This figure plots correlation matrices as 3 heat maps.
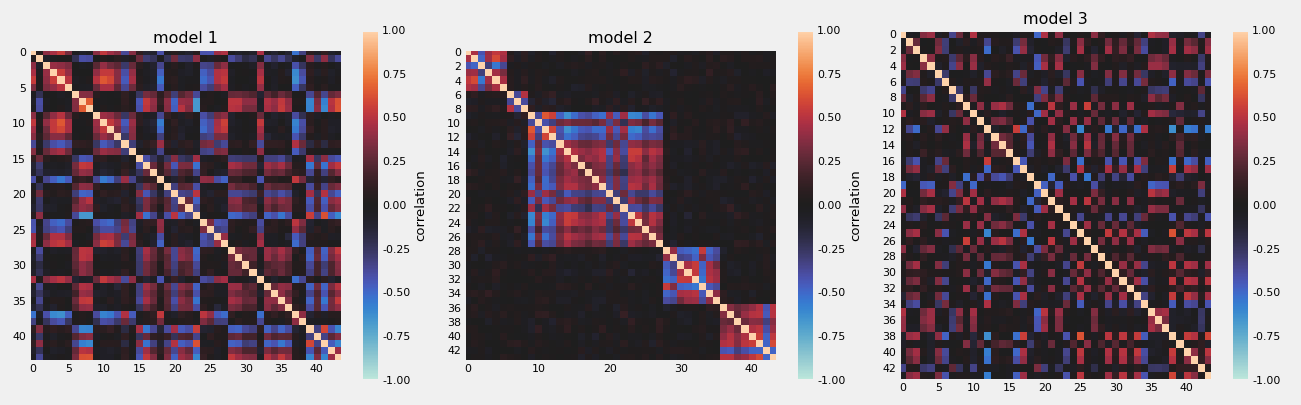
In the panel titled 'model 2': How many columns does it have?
44
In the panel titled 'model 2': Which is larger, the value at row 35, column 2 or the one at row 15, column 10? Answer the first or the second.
the second
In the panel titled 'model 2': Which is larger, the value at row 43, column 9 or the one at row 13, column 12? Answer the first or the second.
the first
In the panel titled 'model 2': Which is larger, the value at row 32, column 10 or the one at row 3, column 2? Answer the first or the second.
the first
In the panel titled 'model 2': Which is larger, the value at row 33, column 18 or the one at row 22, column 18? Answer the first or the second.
the first
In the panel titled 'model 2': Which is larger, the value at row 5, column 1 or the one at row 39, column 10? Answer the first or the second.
the first
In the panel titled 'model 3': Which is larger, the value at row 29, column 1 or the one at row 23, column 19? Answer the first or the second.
the first
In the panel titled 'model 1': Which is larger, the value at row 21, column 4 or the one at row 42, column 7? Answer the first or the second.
the second
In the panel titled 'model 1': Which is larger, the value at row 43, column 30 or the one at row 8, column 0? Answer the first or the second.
the first
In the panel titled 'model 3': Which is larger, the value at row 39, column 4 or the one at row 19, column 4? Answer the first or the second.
the first
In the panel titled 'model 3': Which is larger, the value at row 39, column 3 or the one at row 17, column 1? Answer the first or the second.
the second
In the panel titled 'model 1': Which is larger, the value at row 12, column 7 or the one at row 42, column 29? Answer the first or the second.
the second
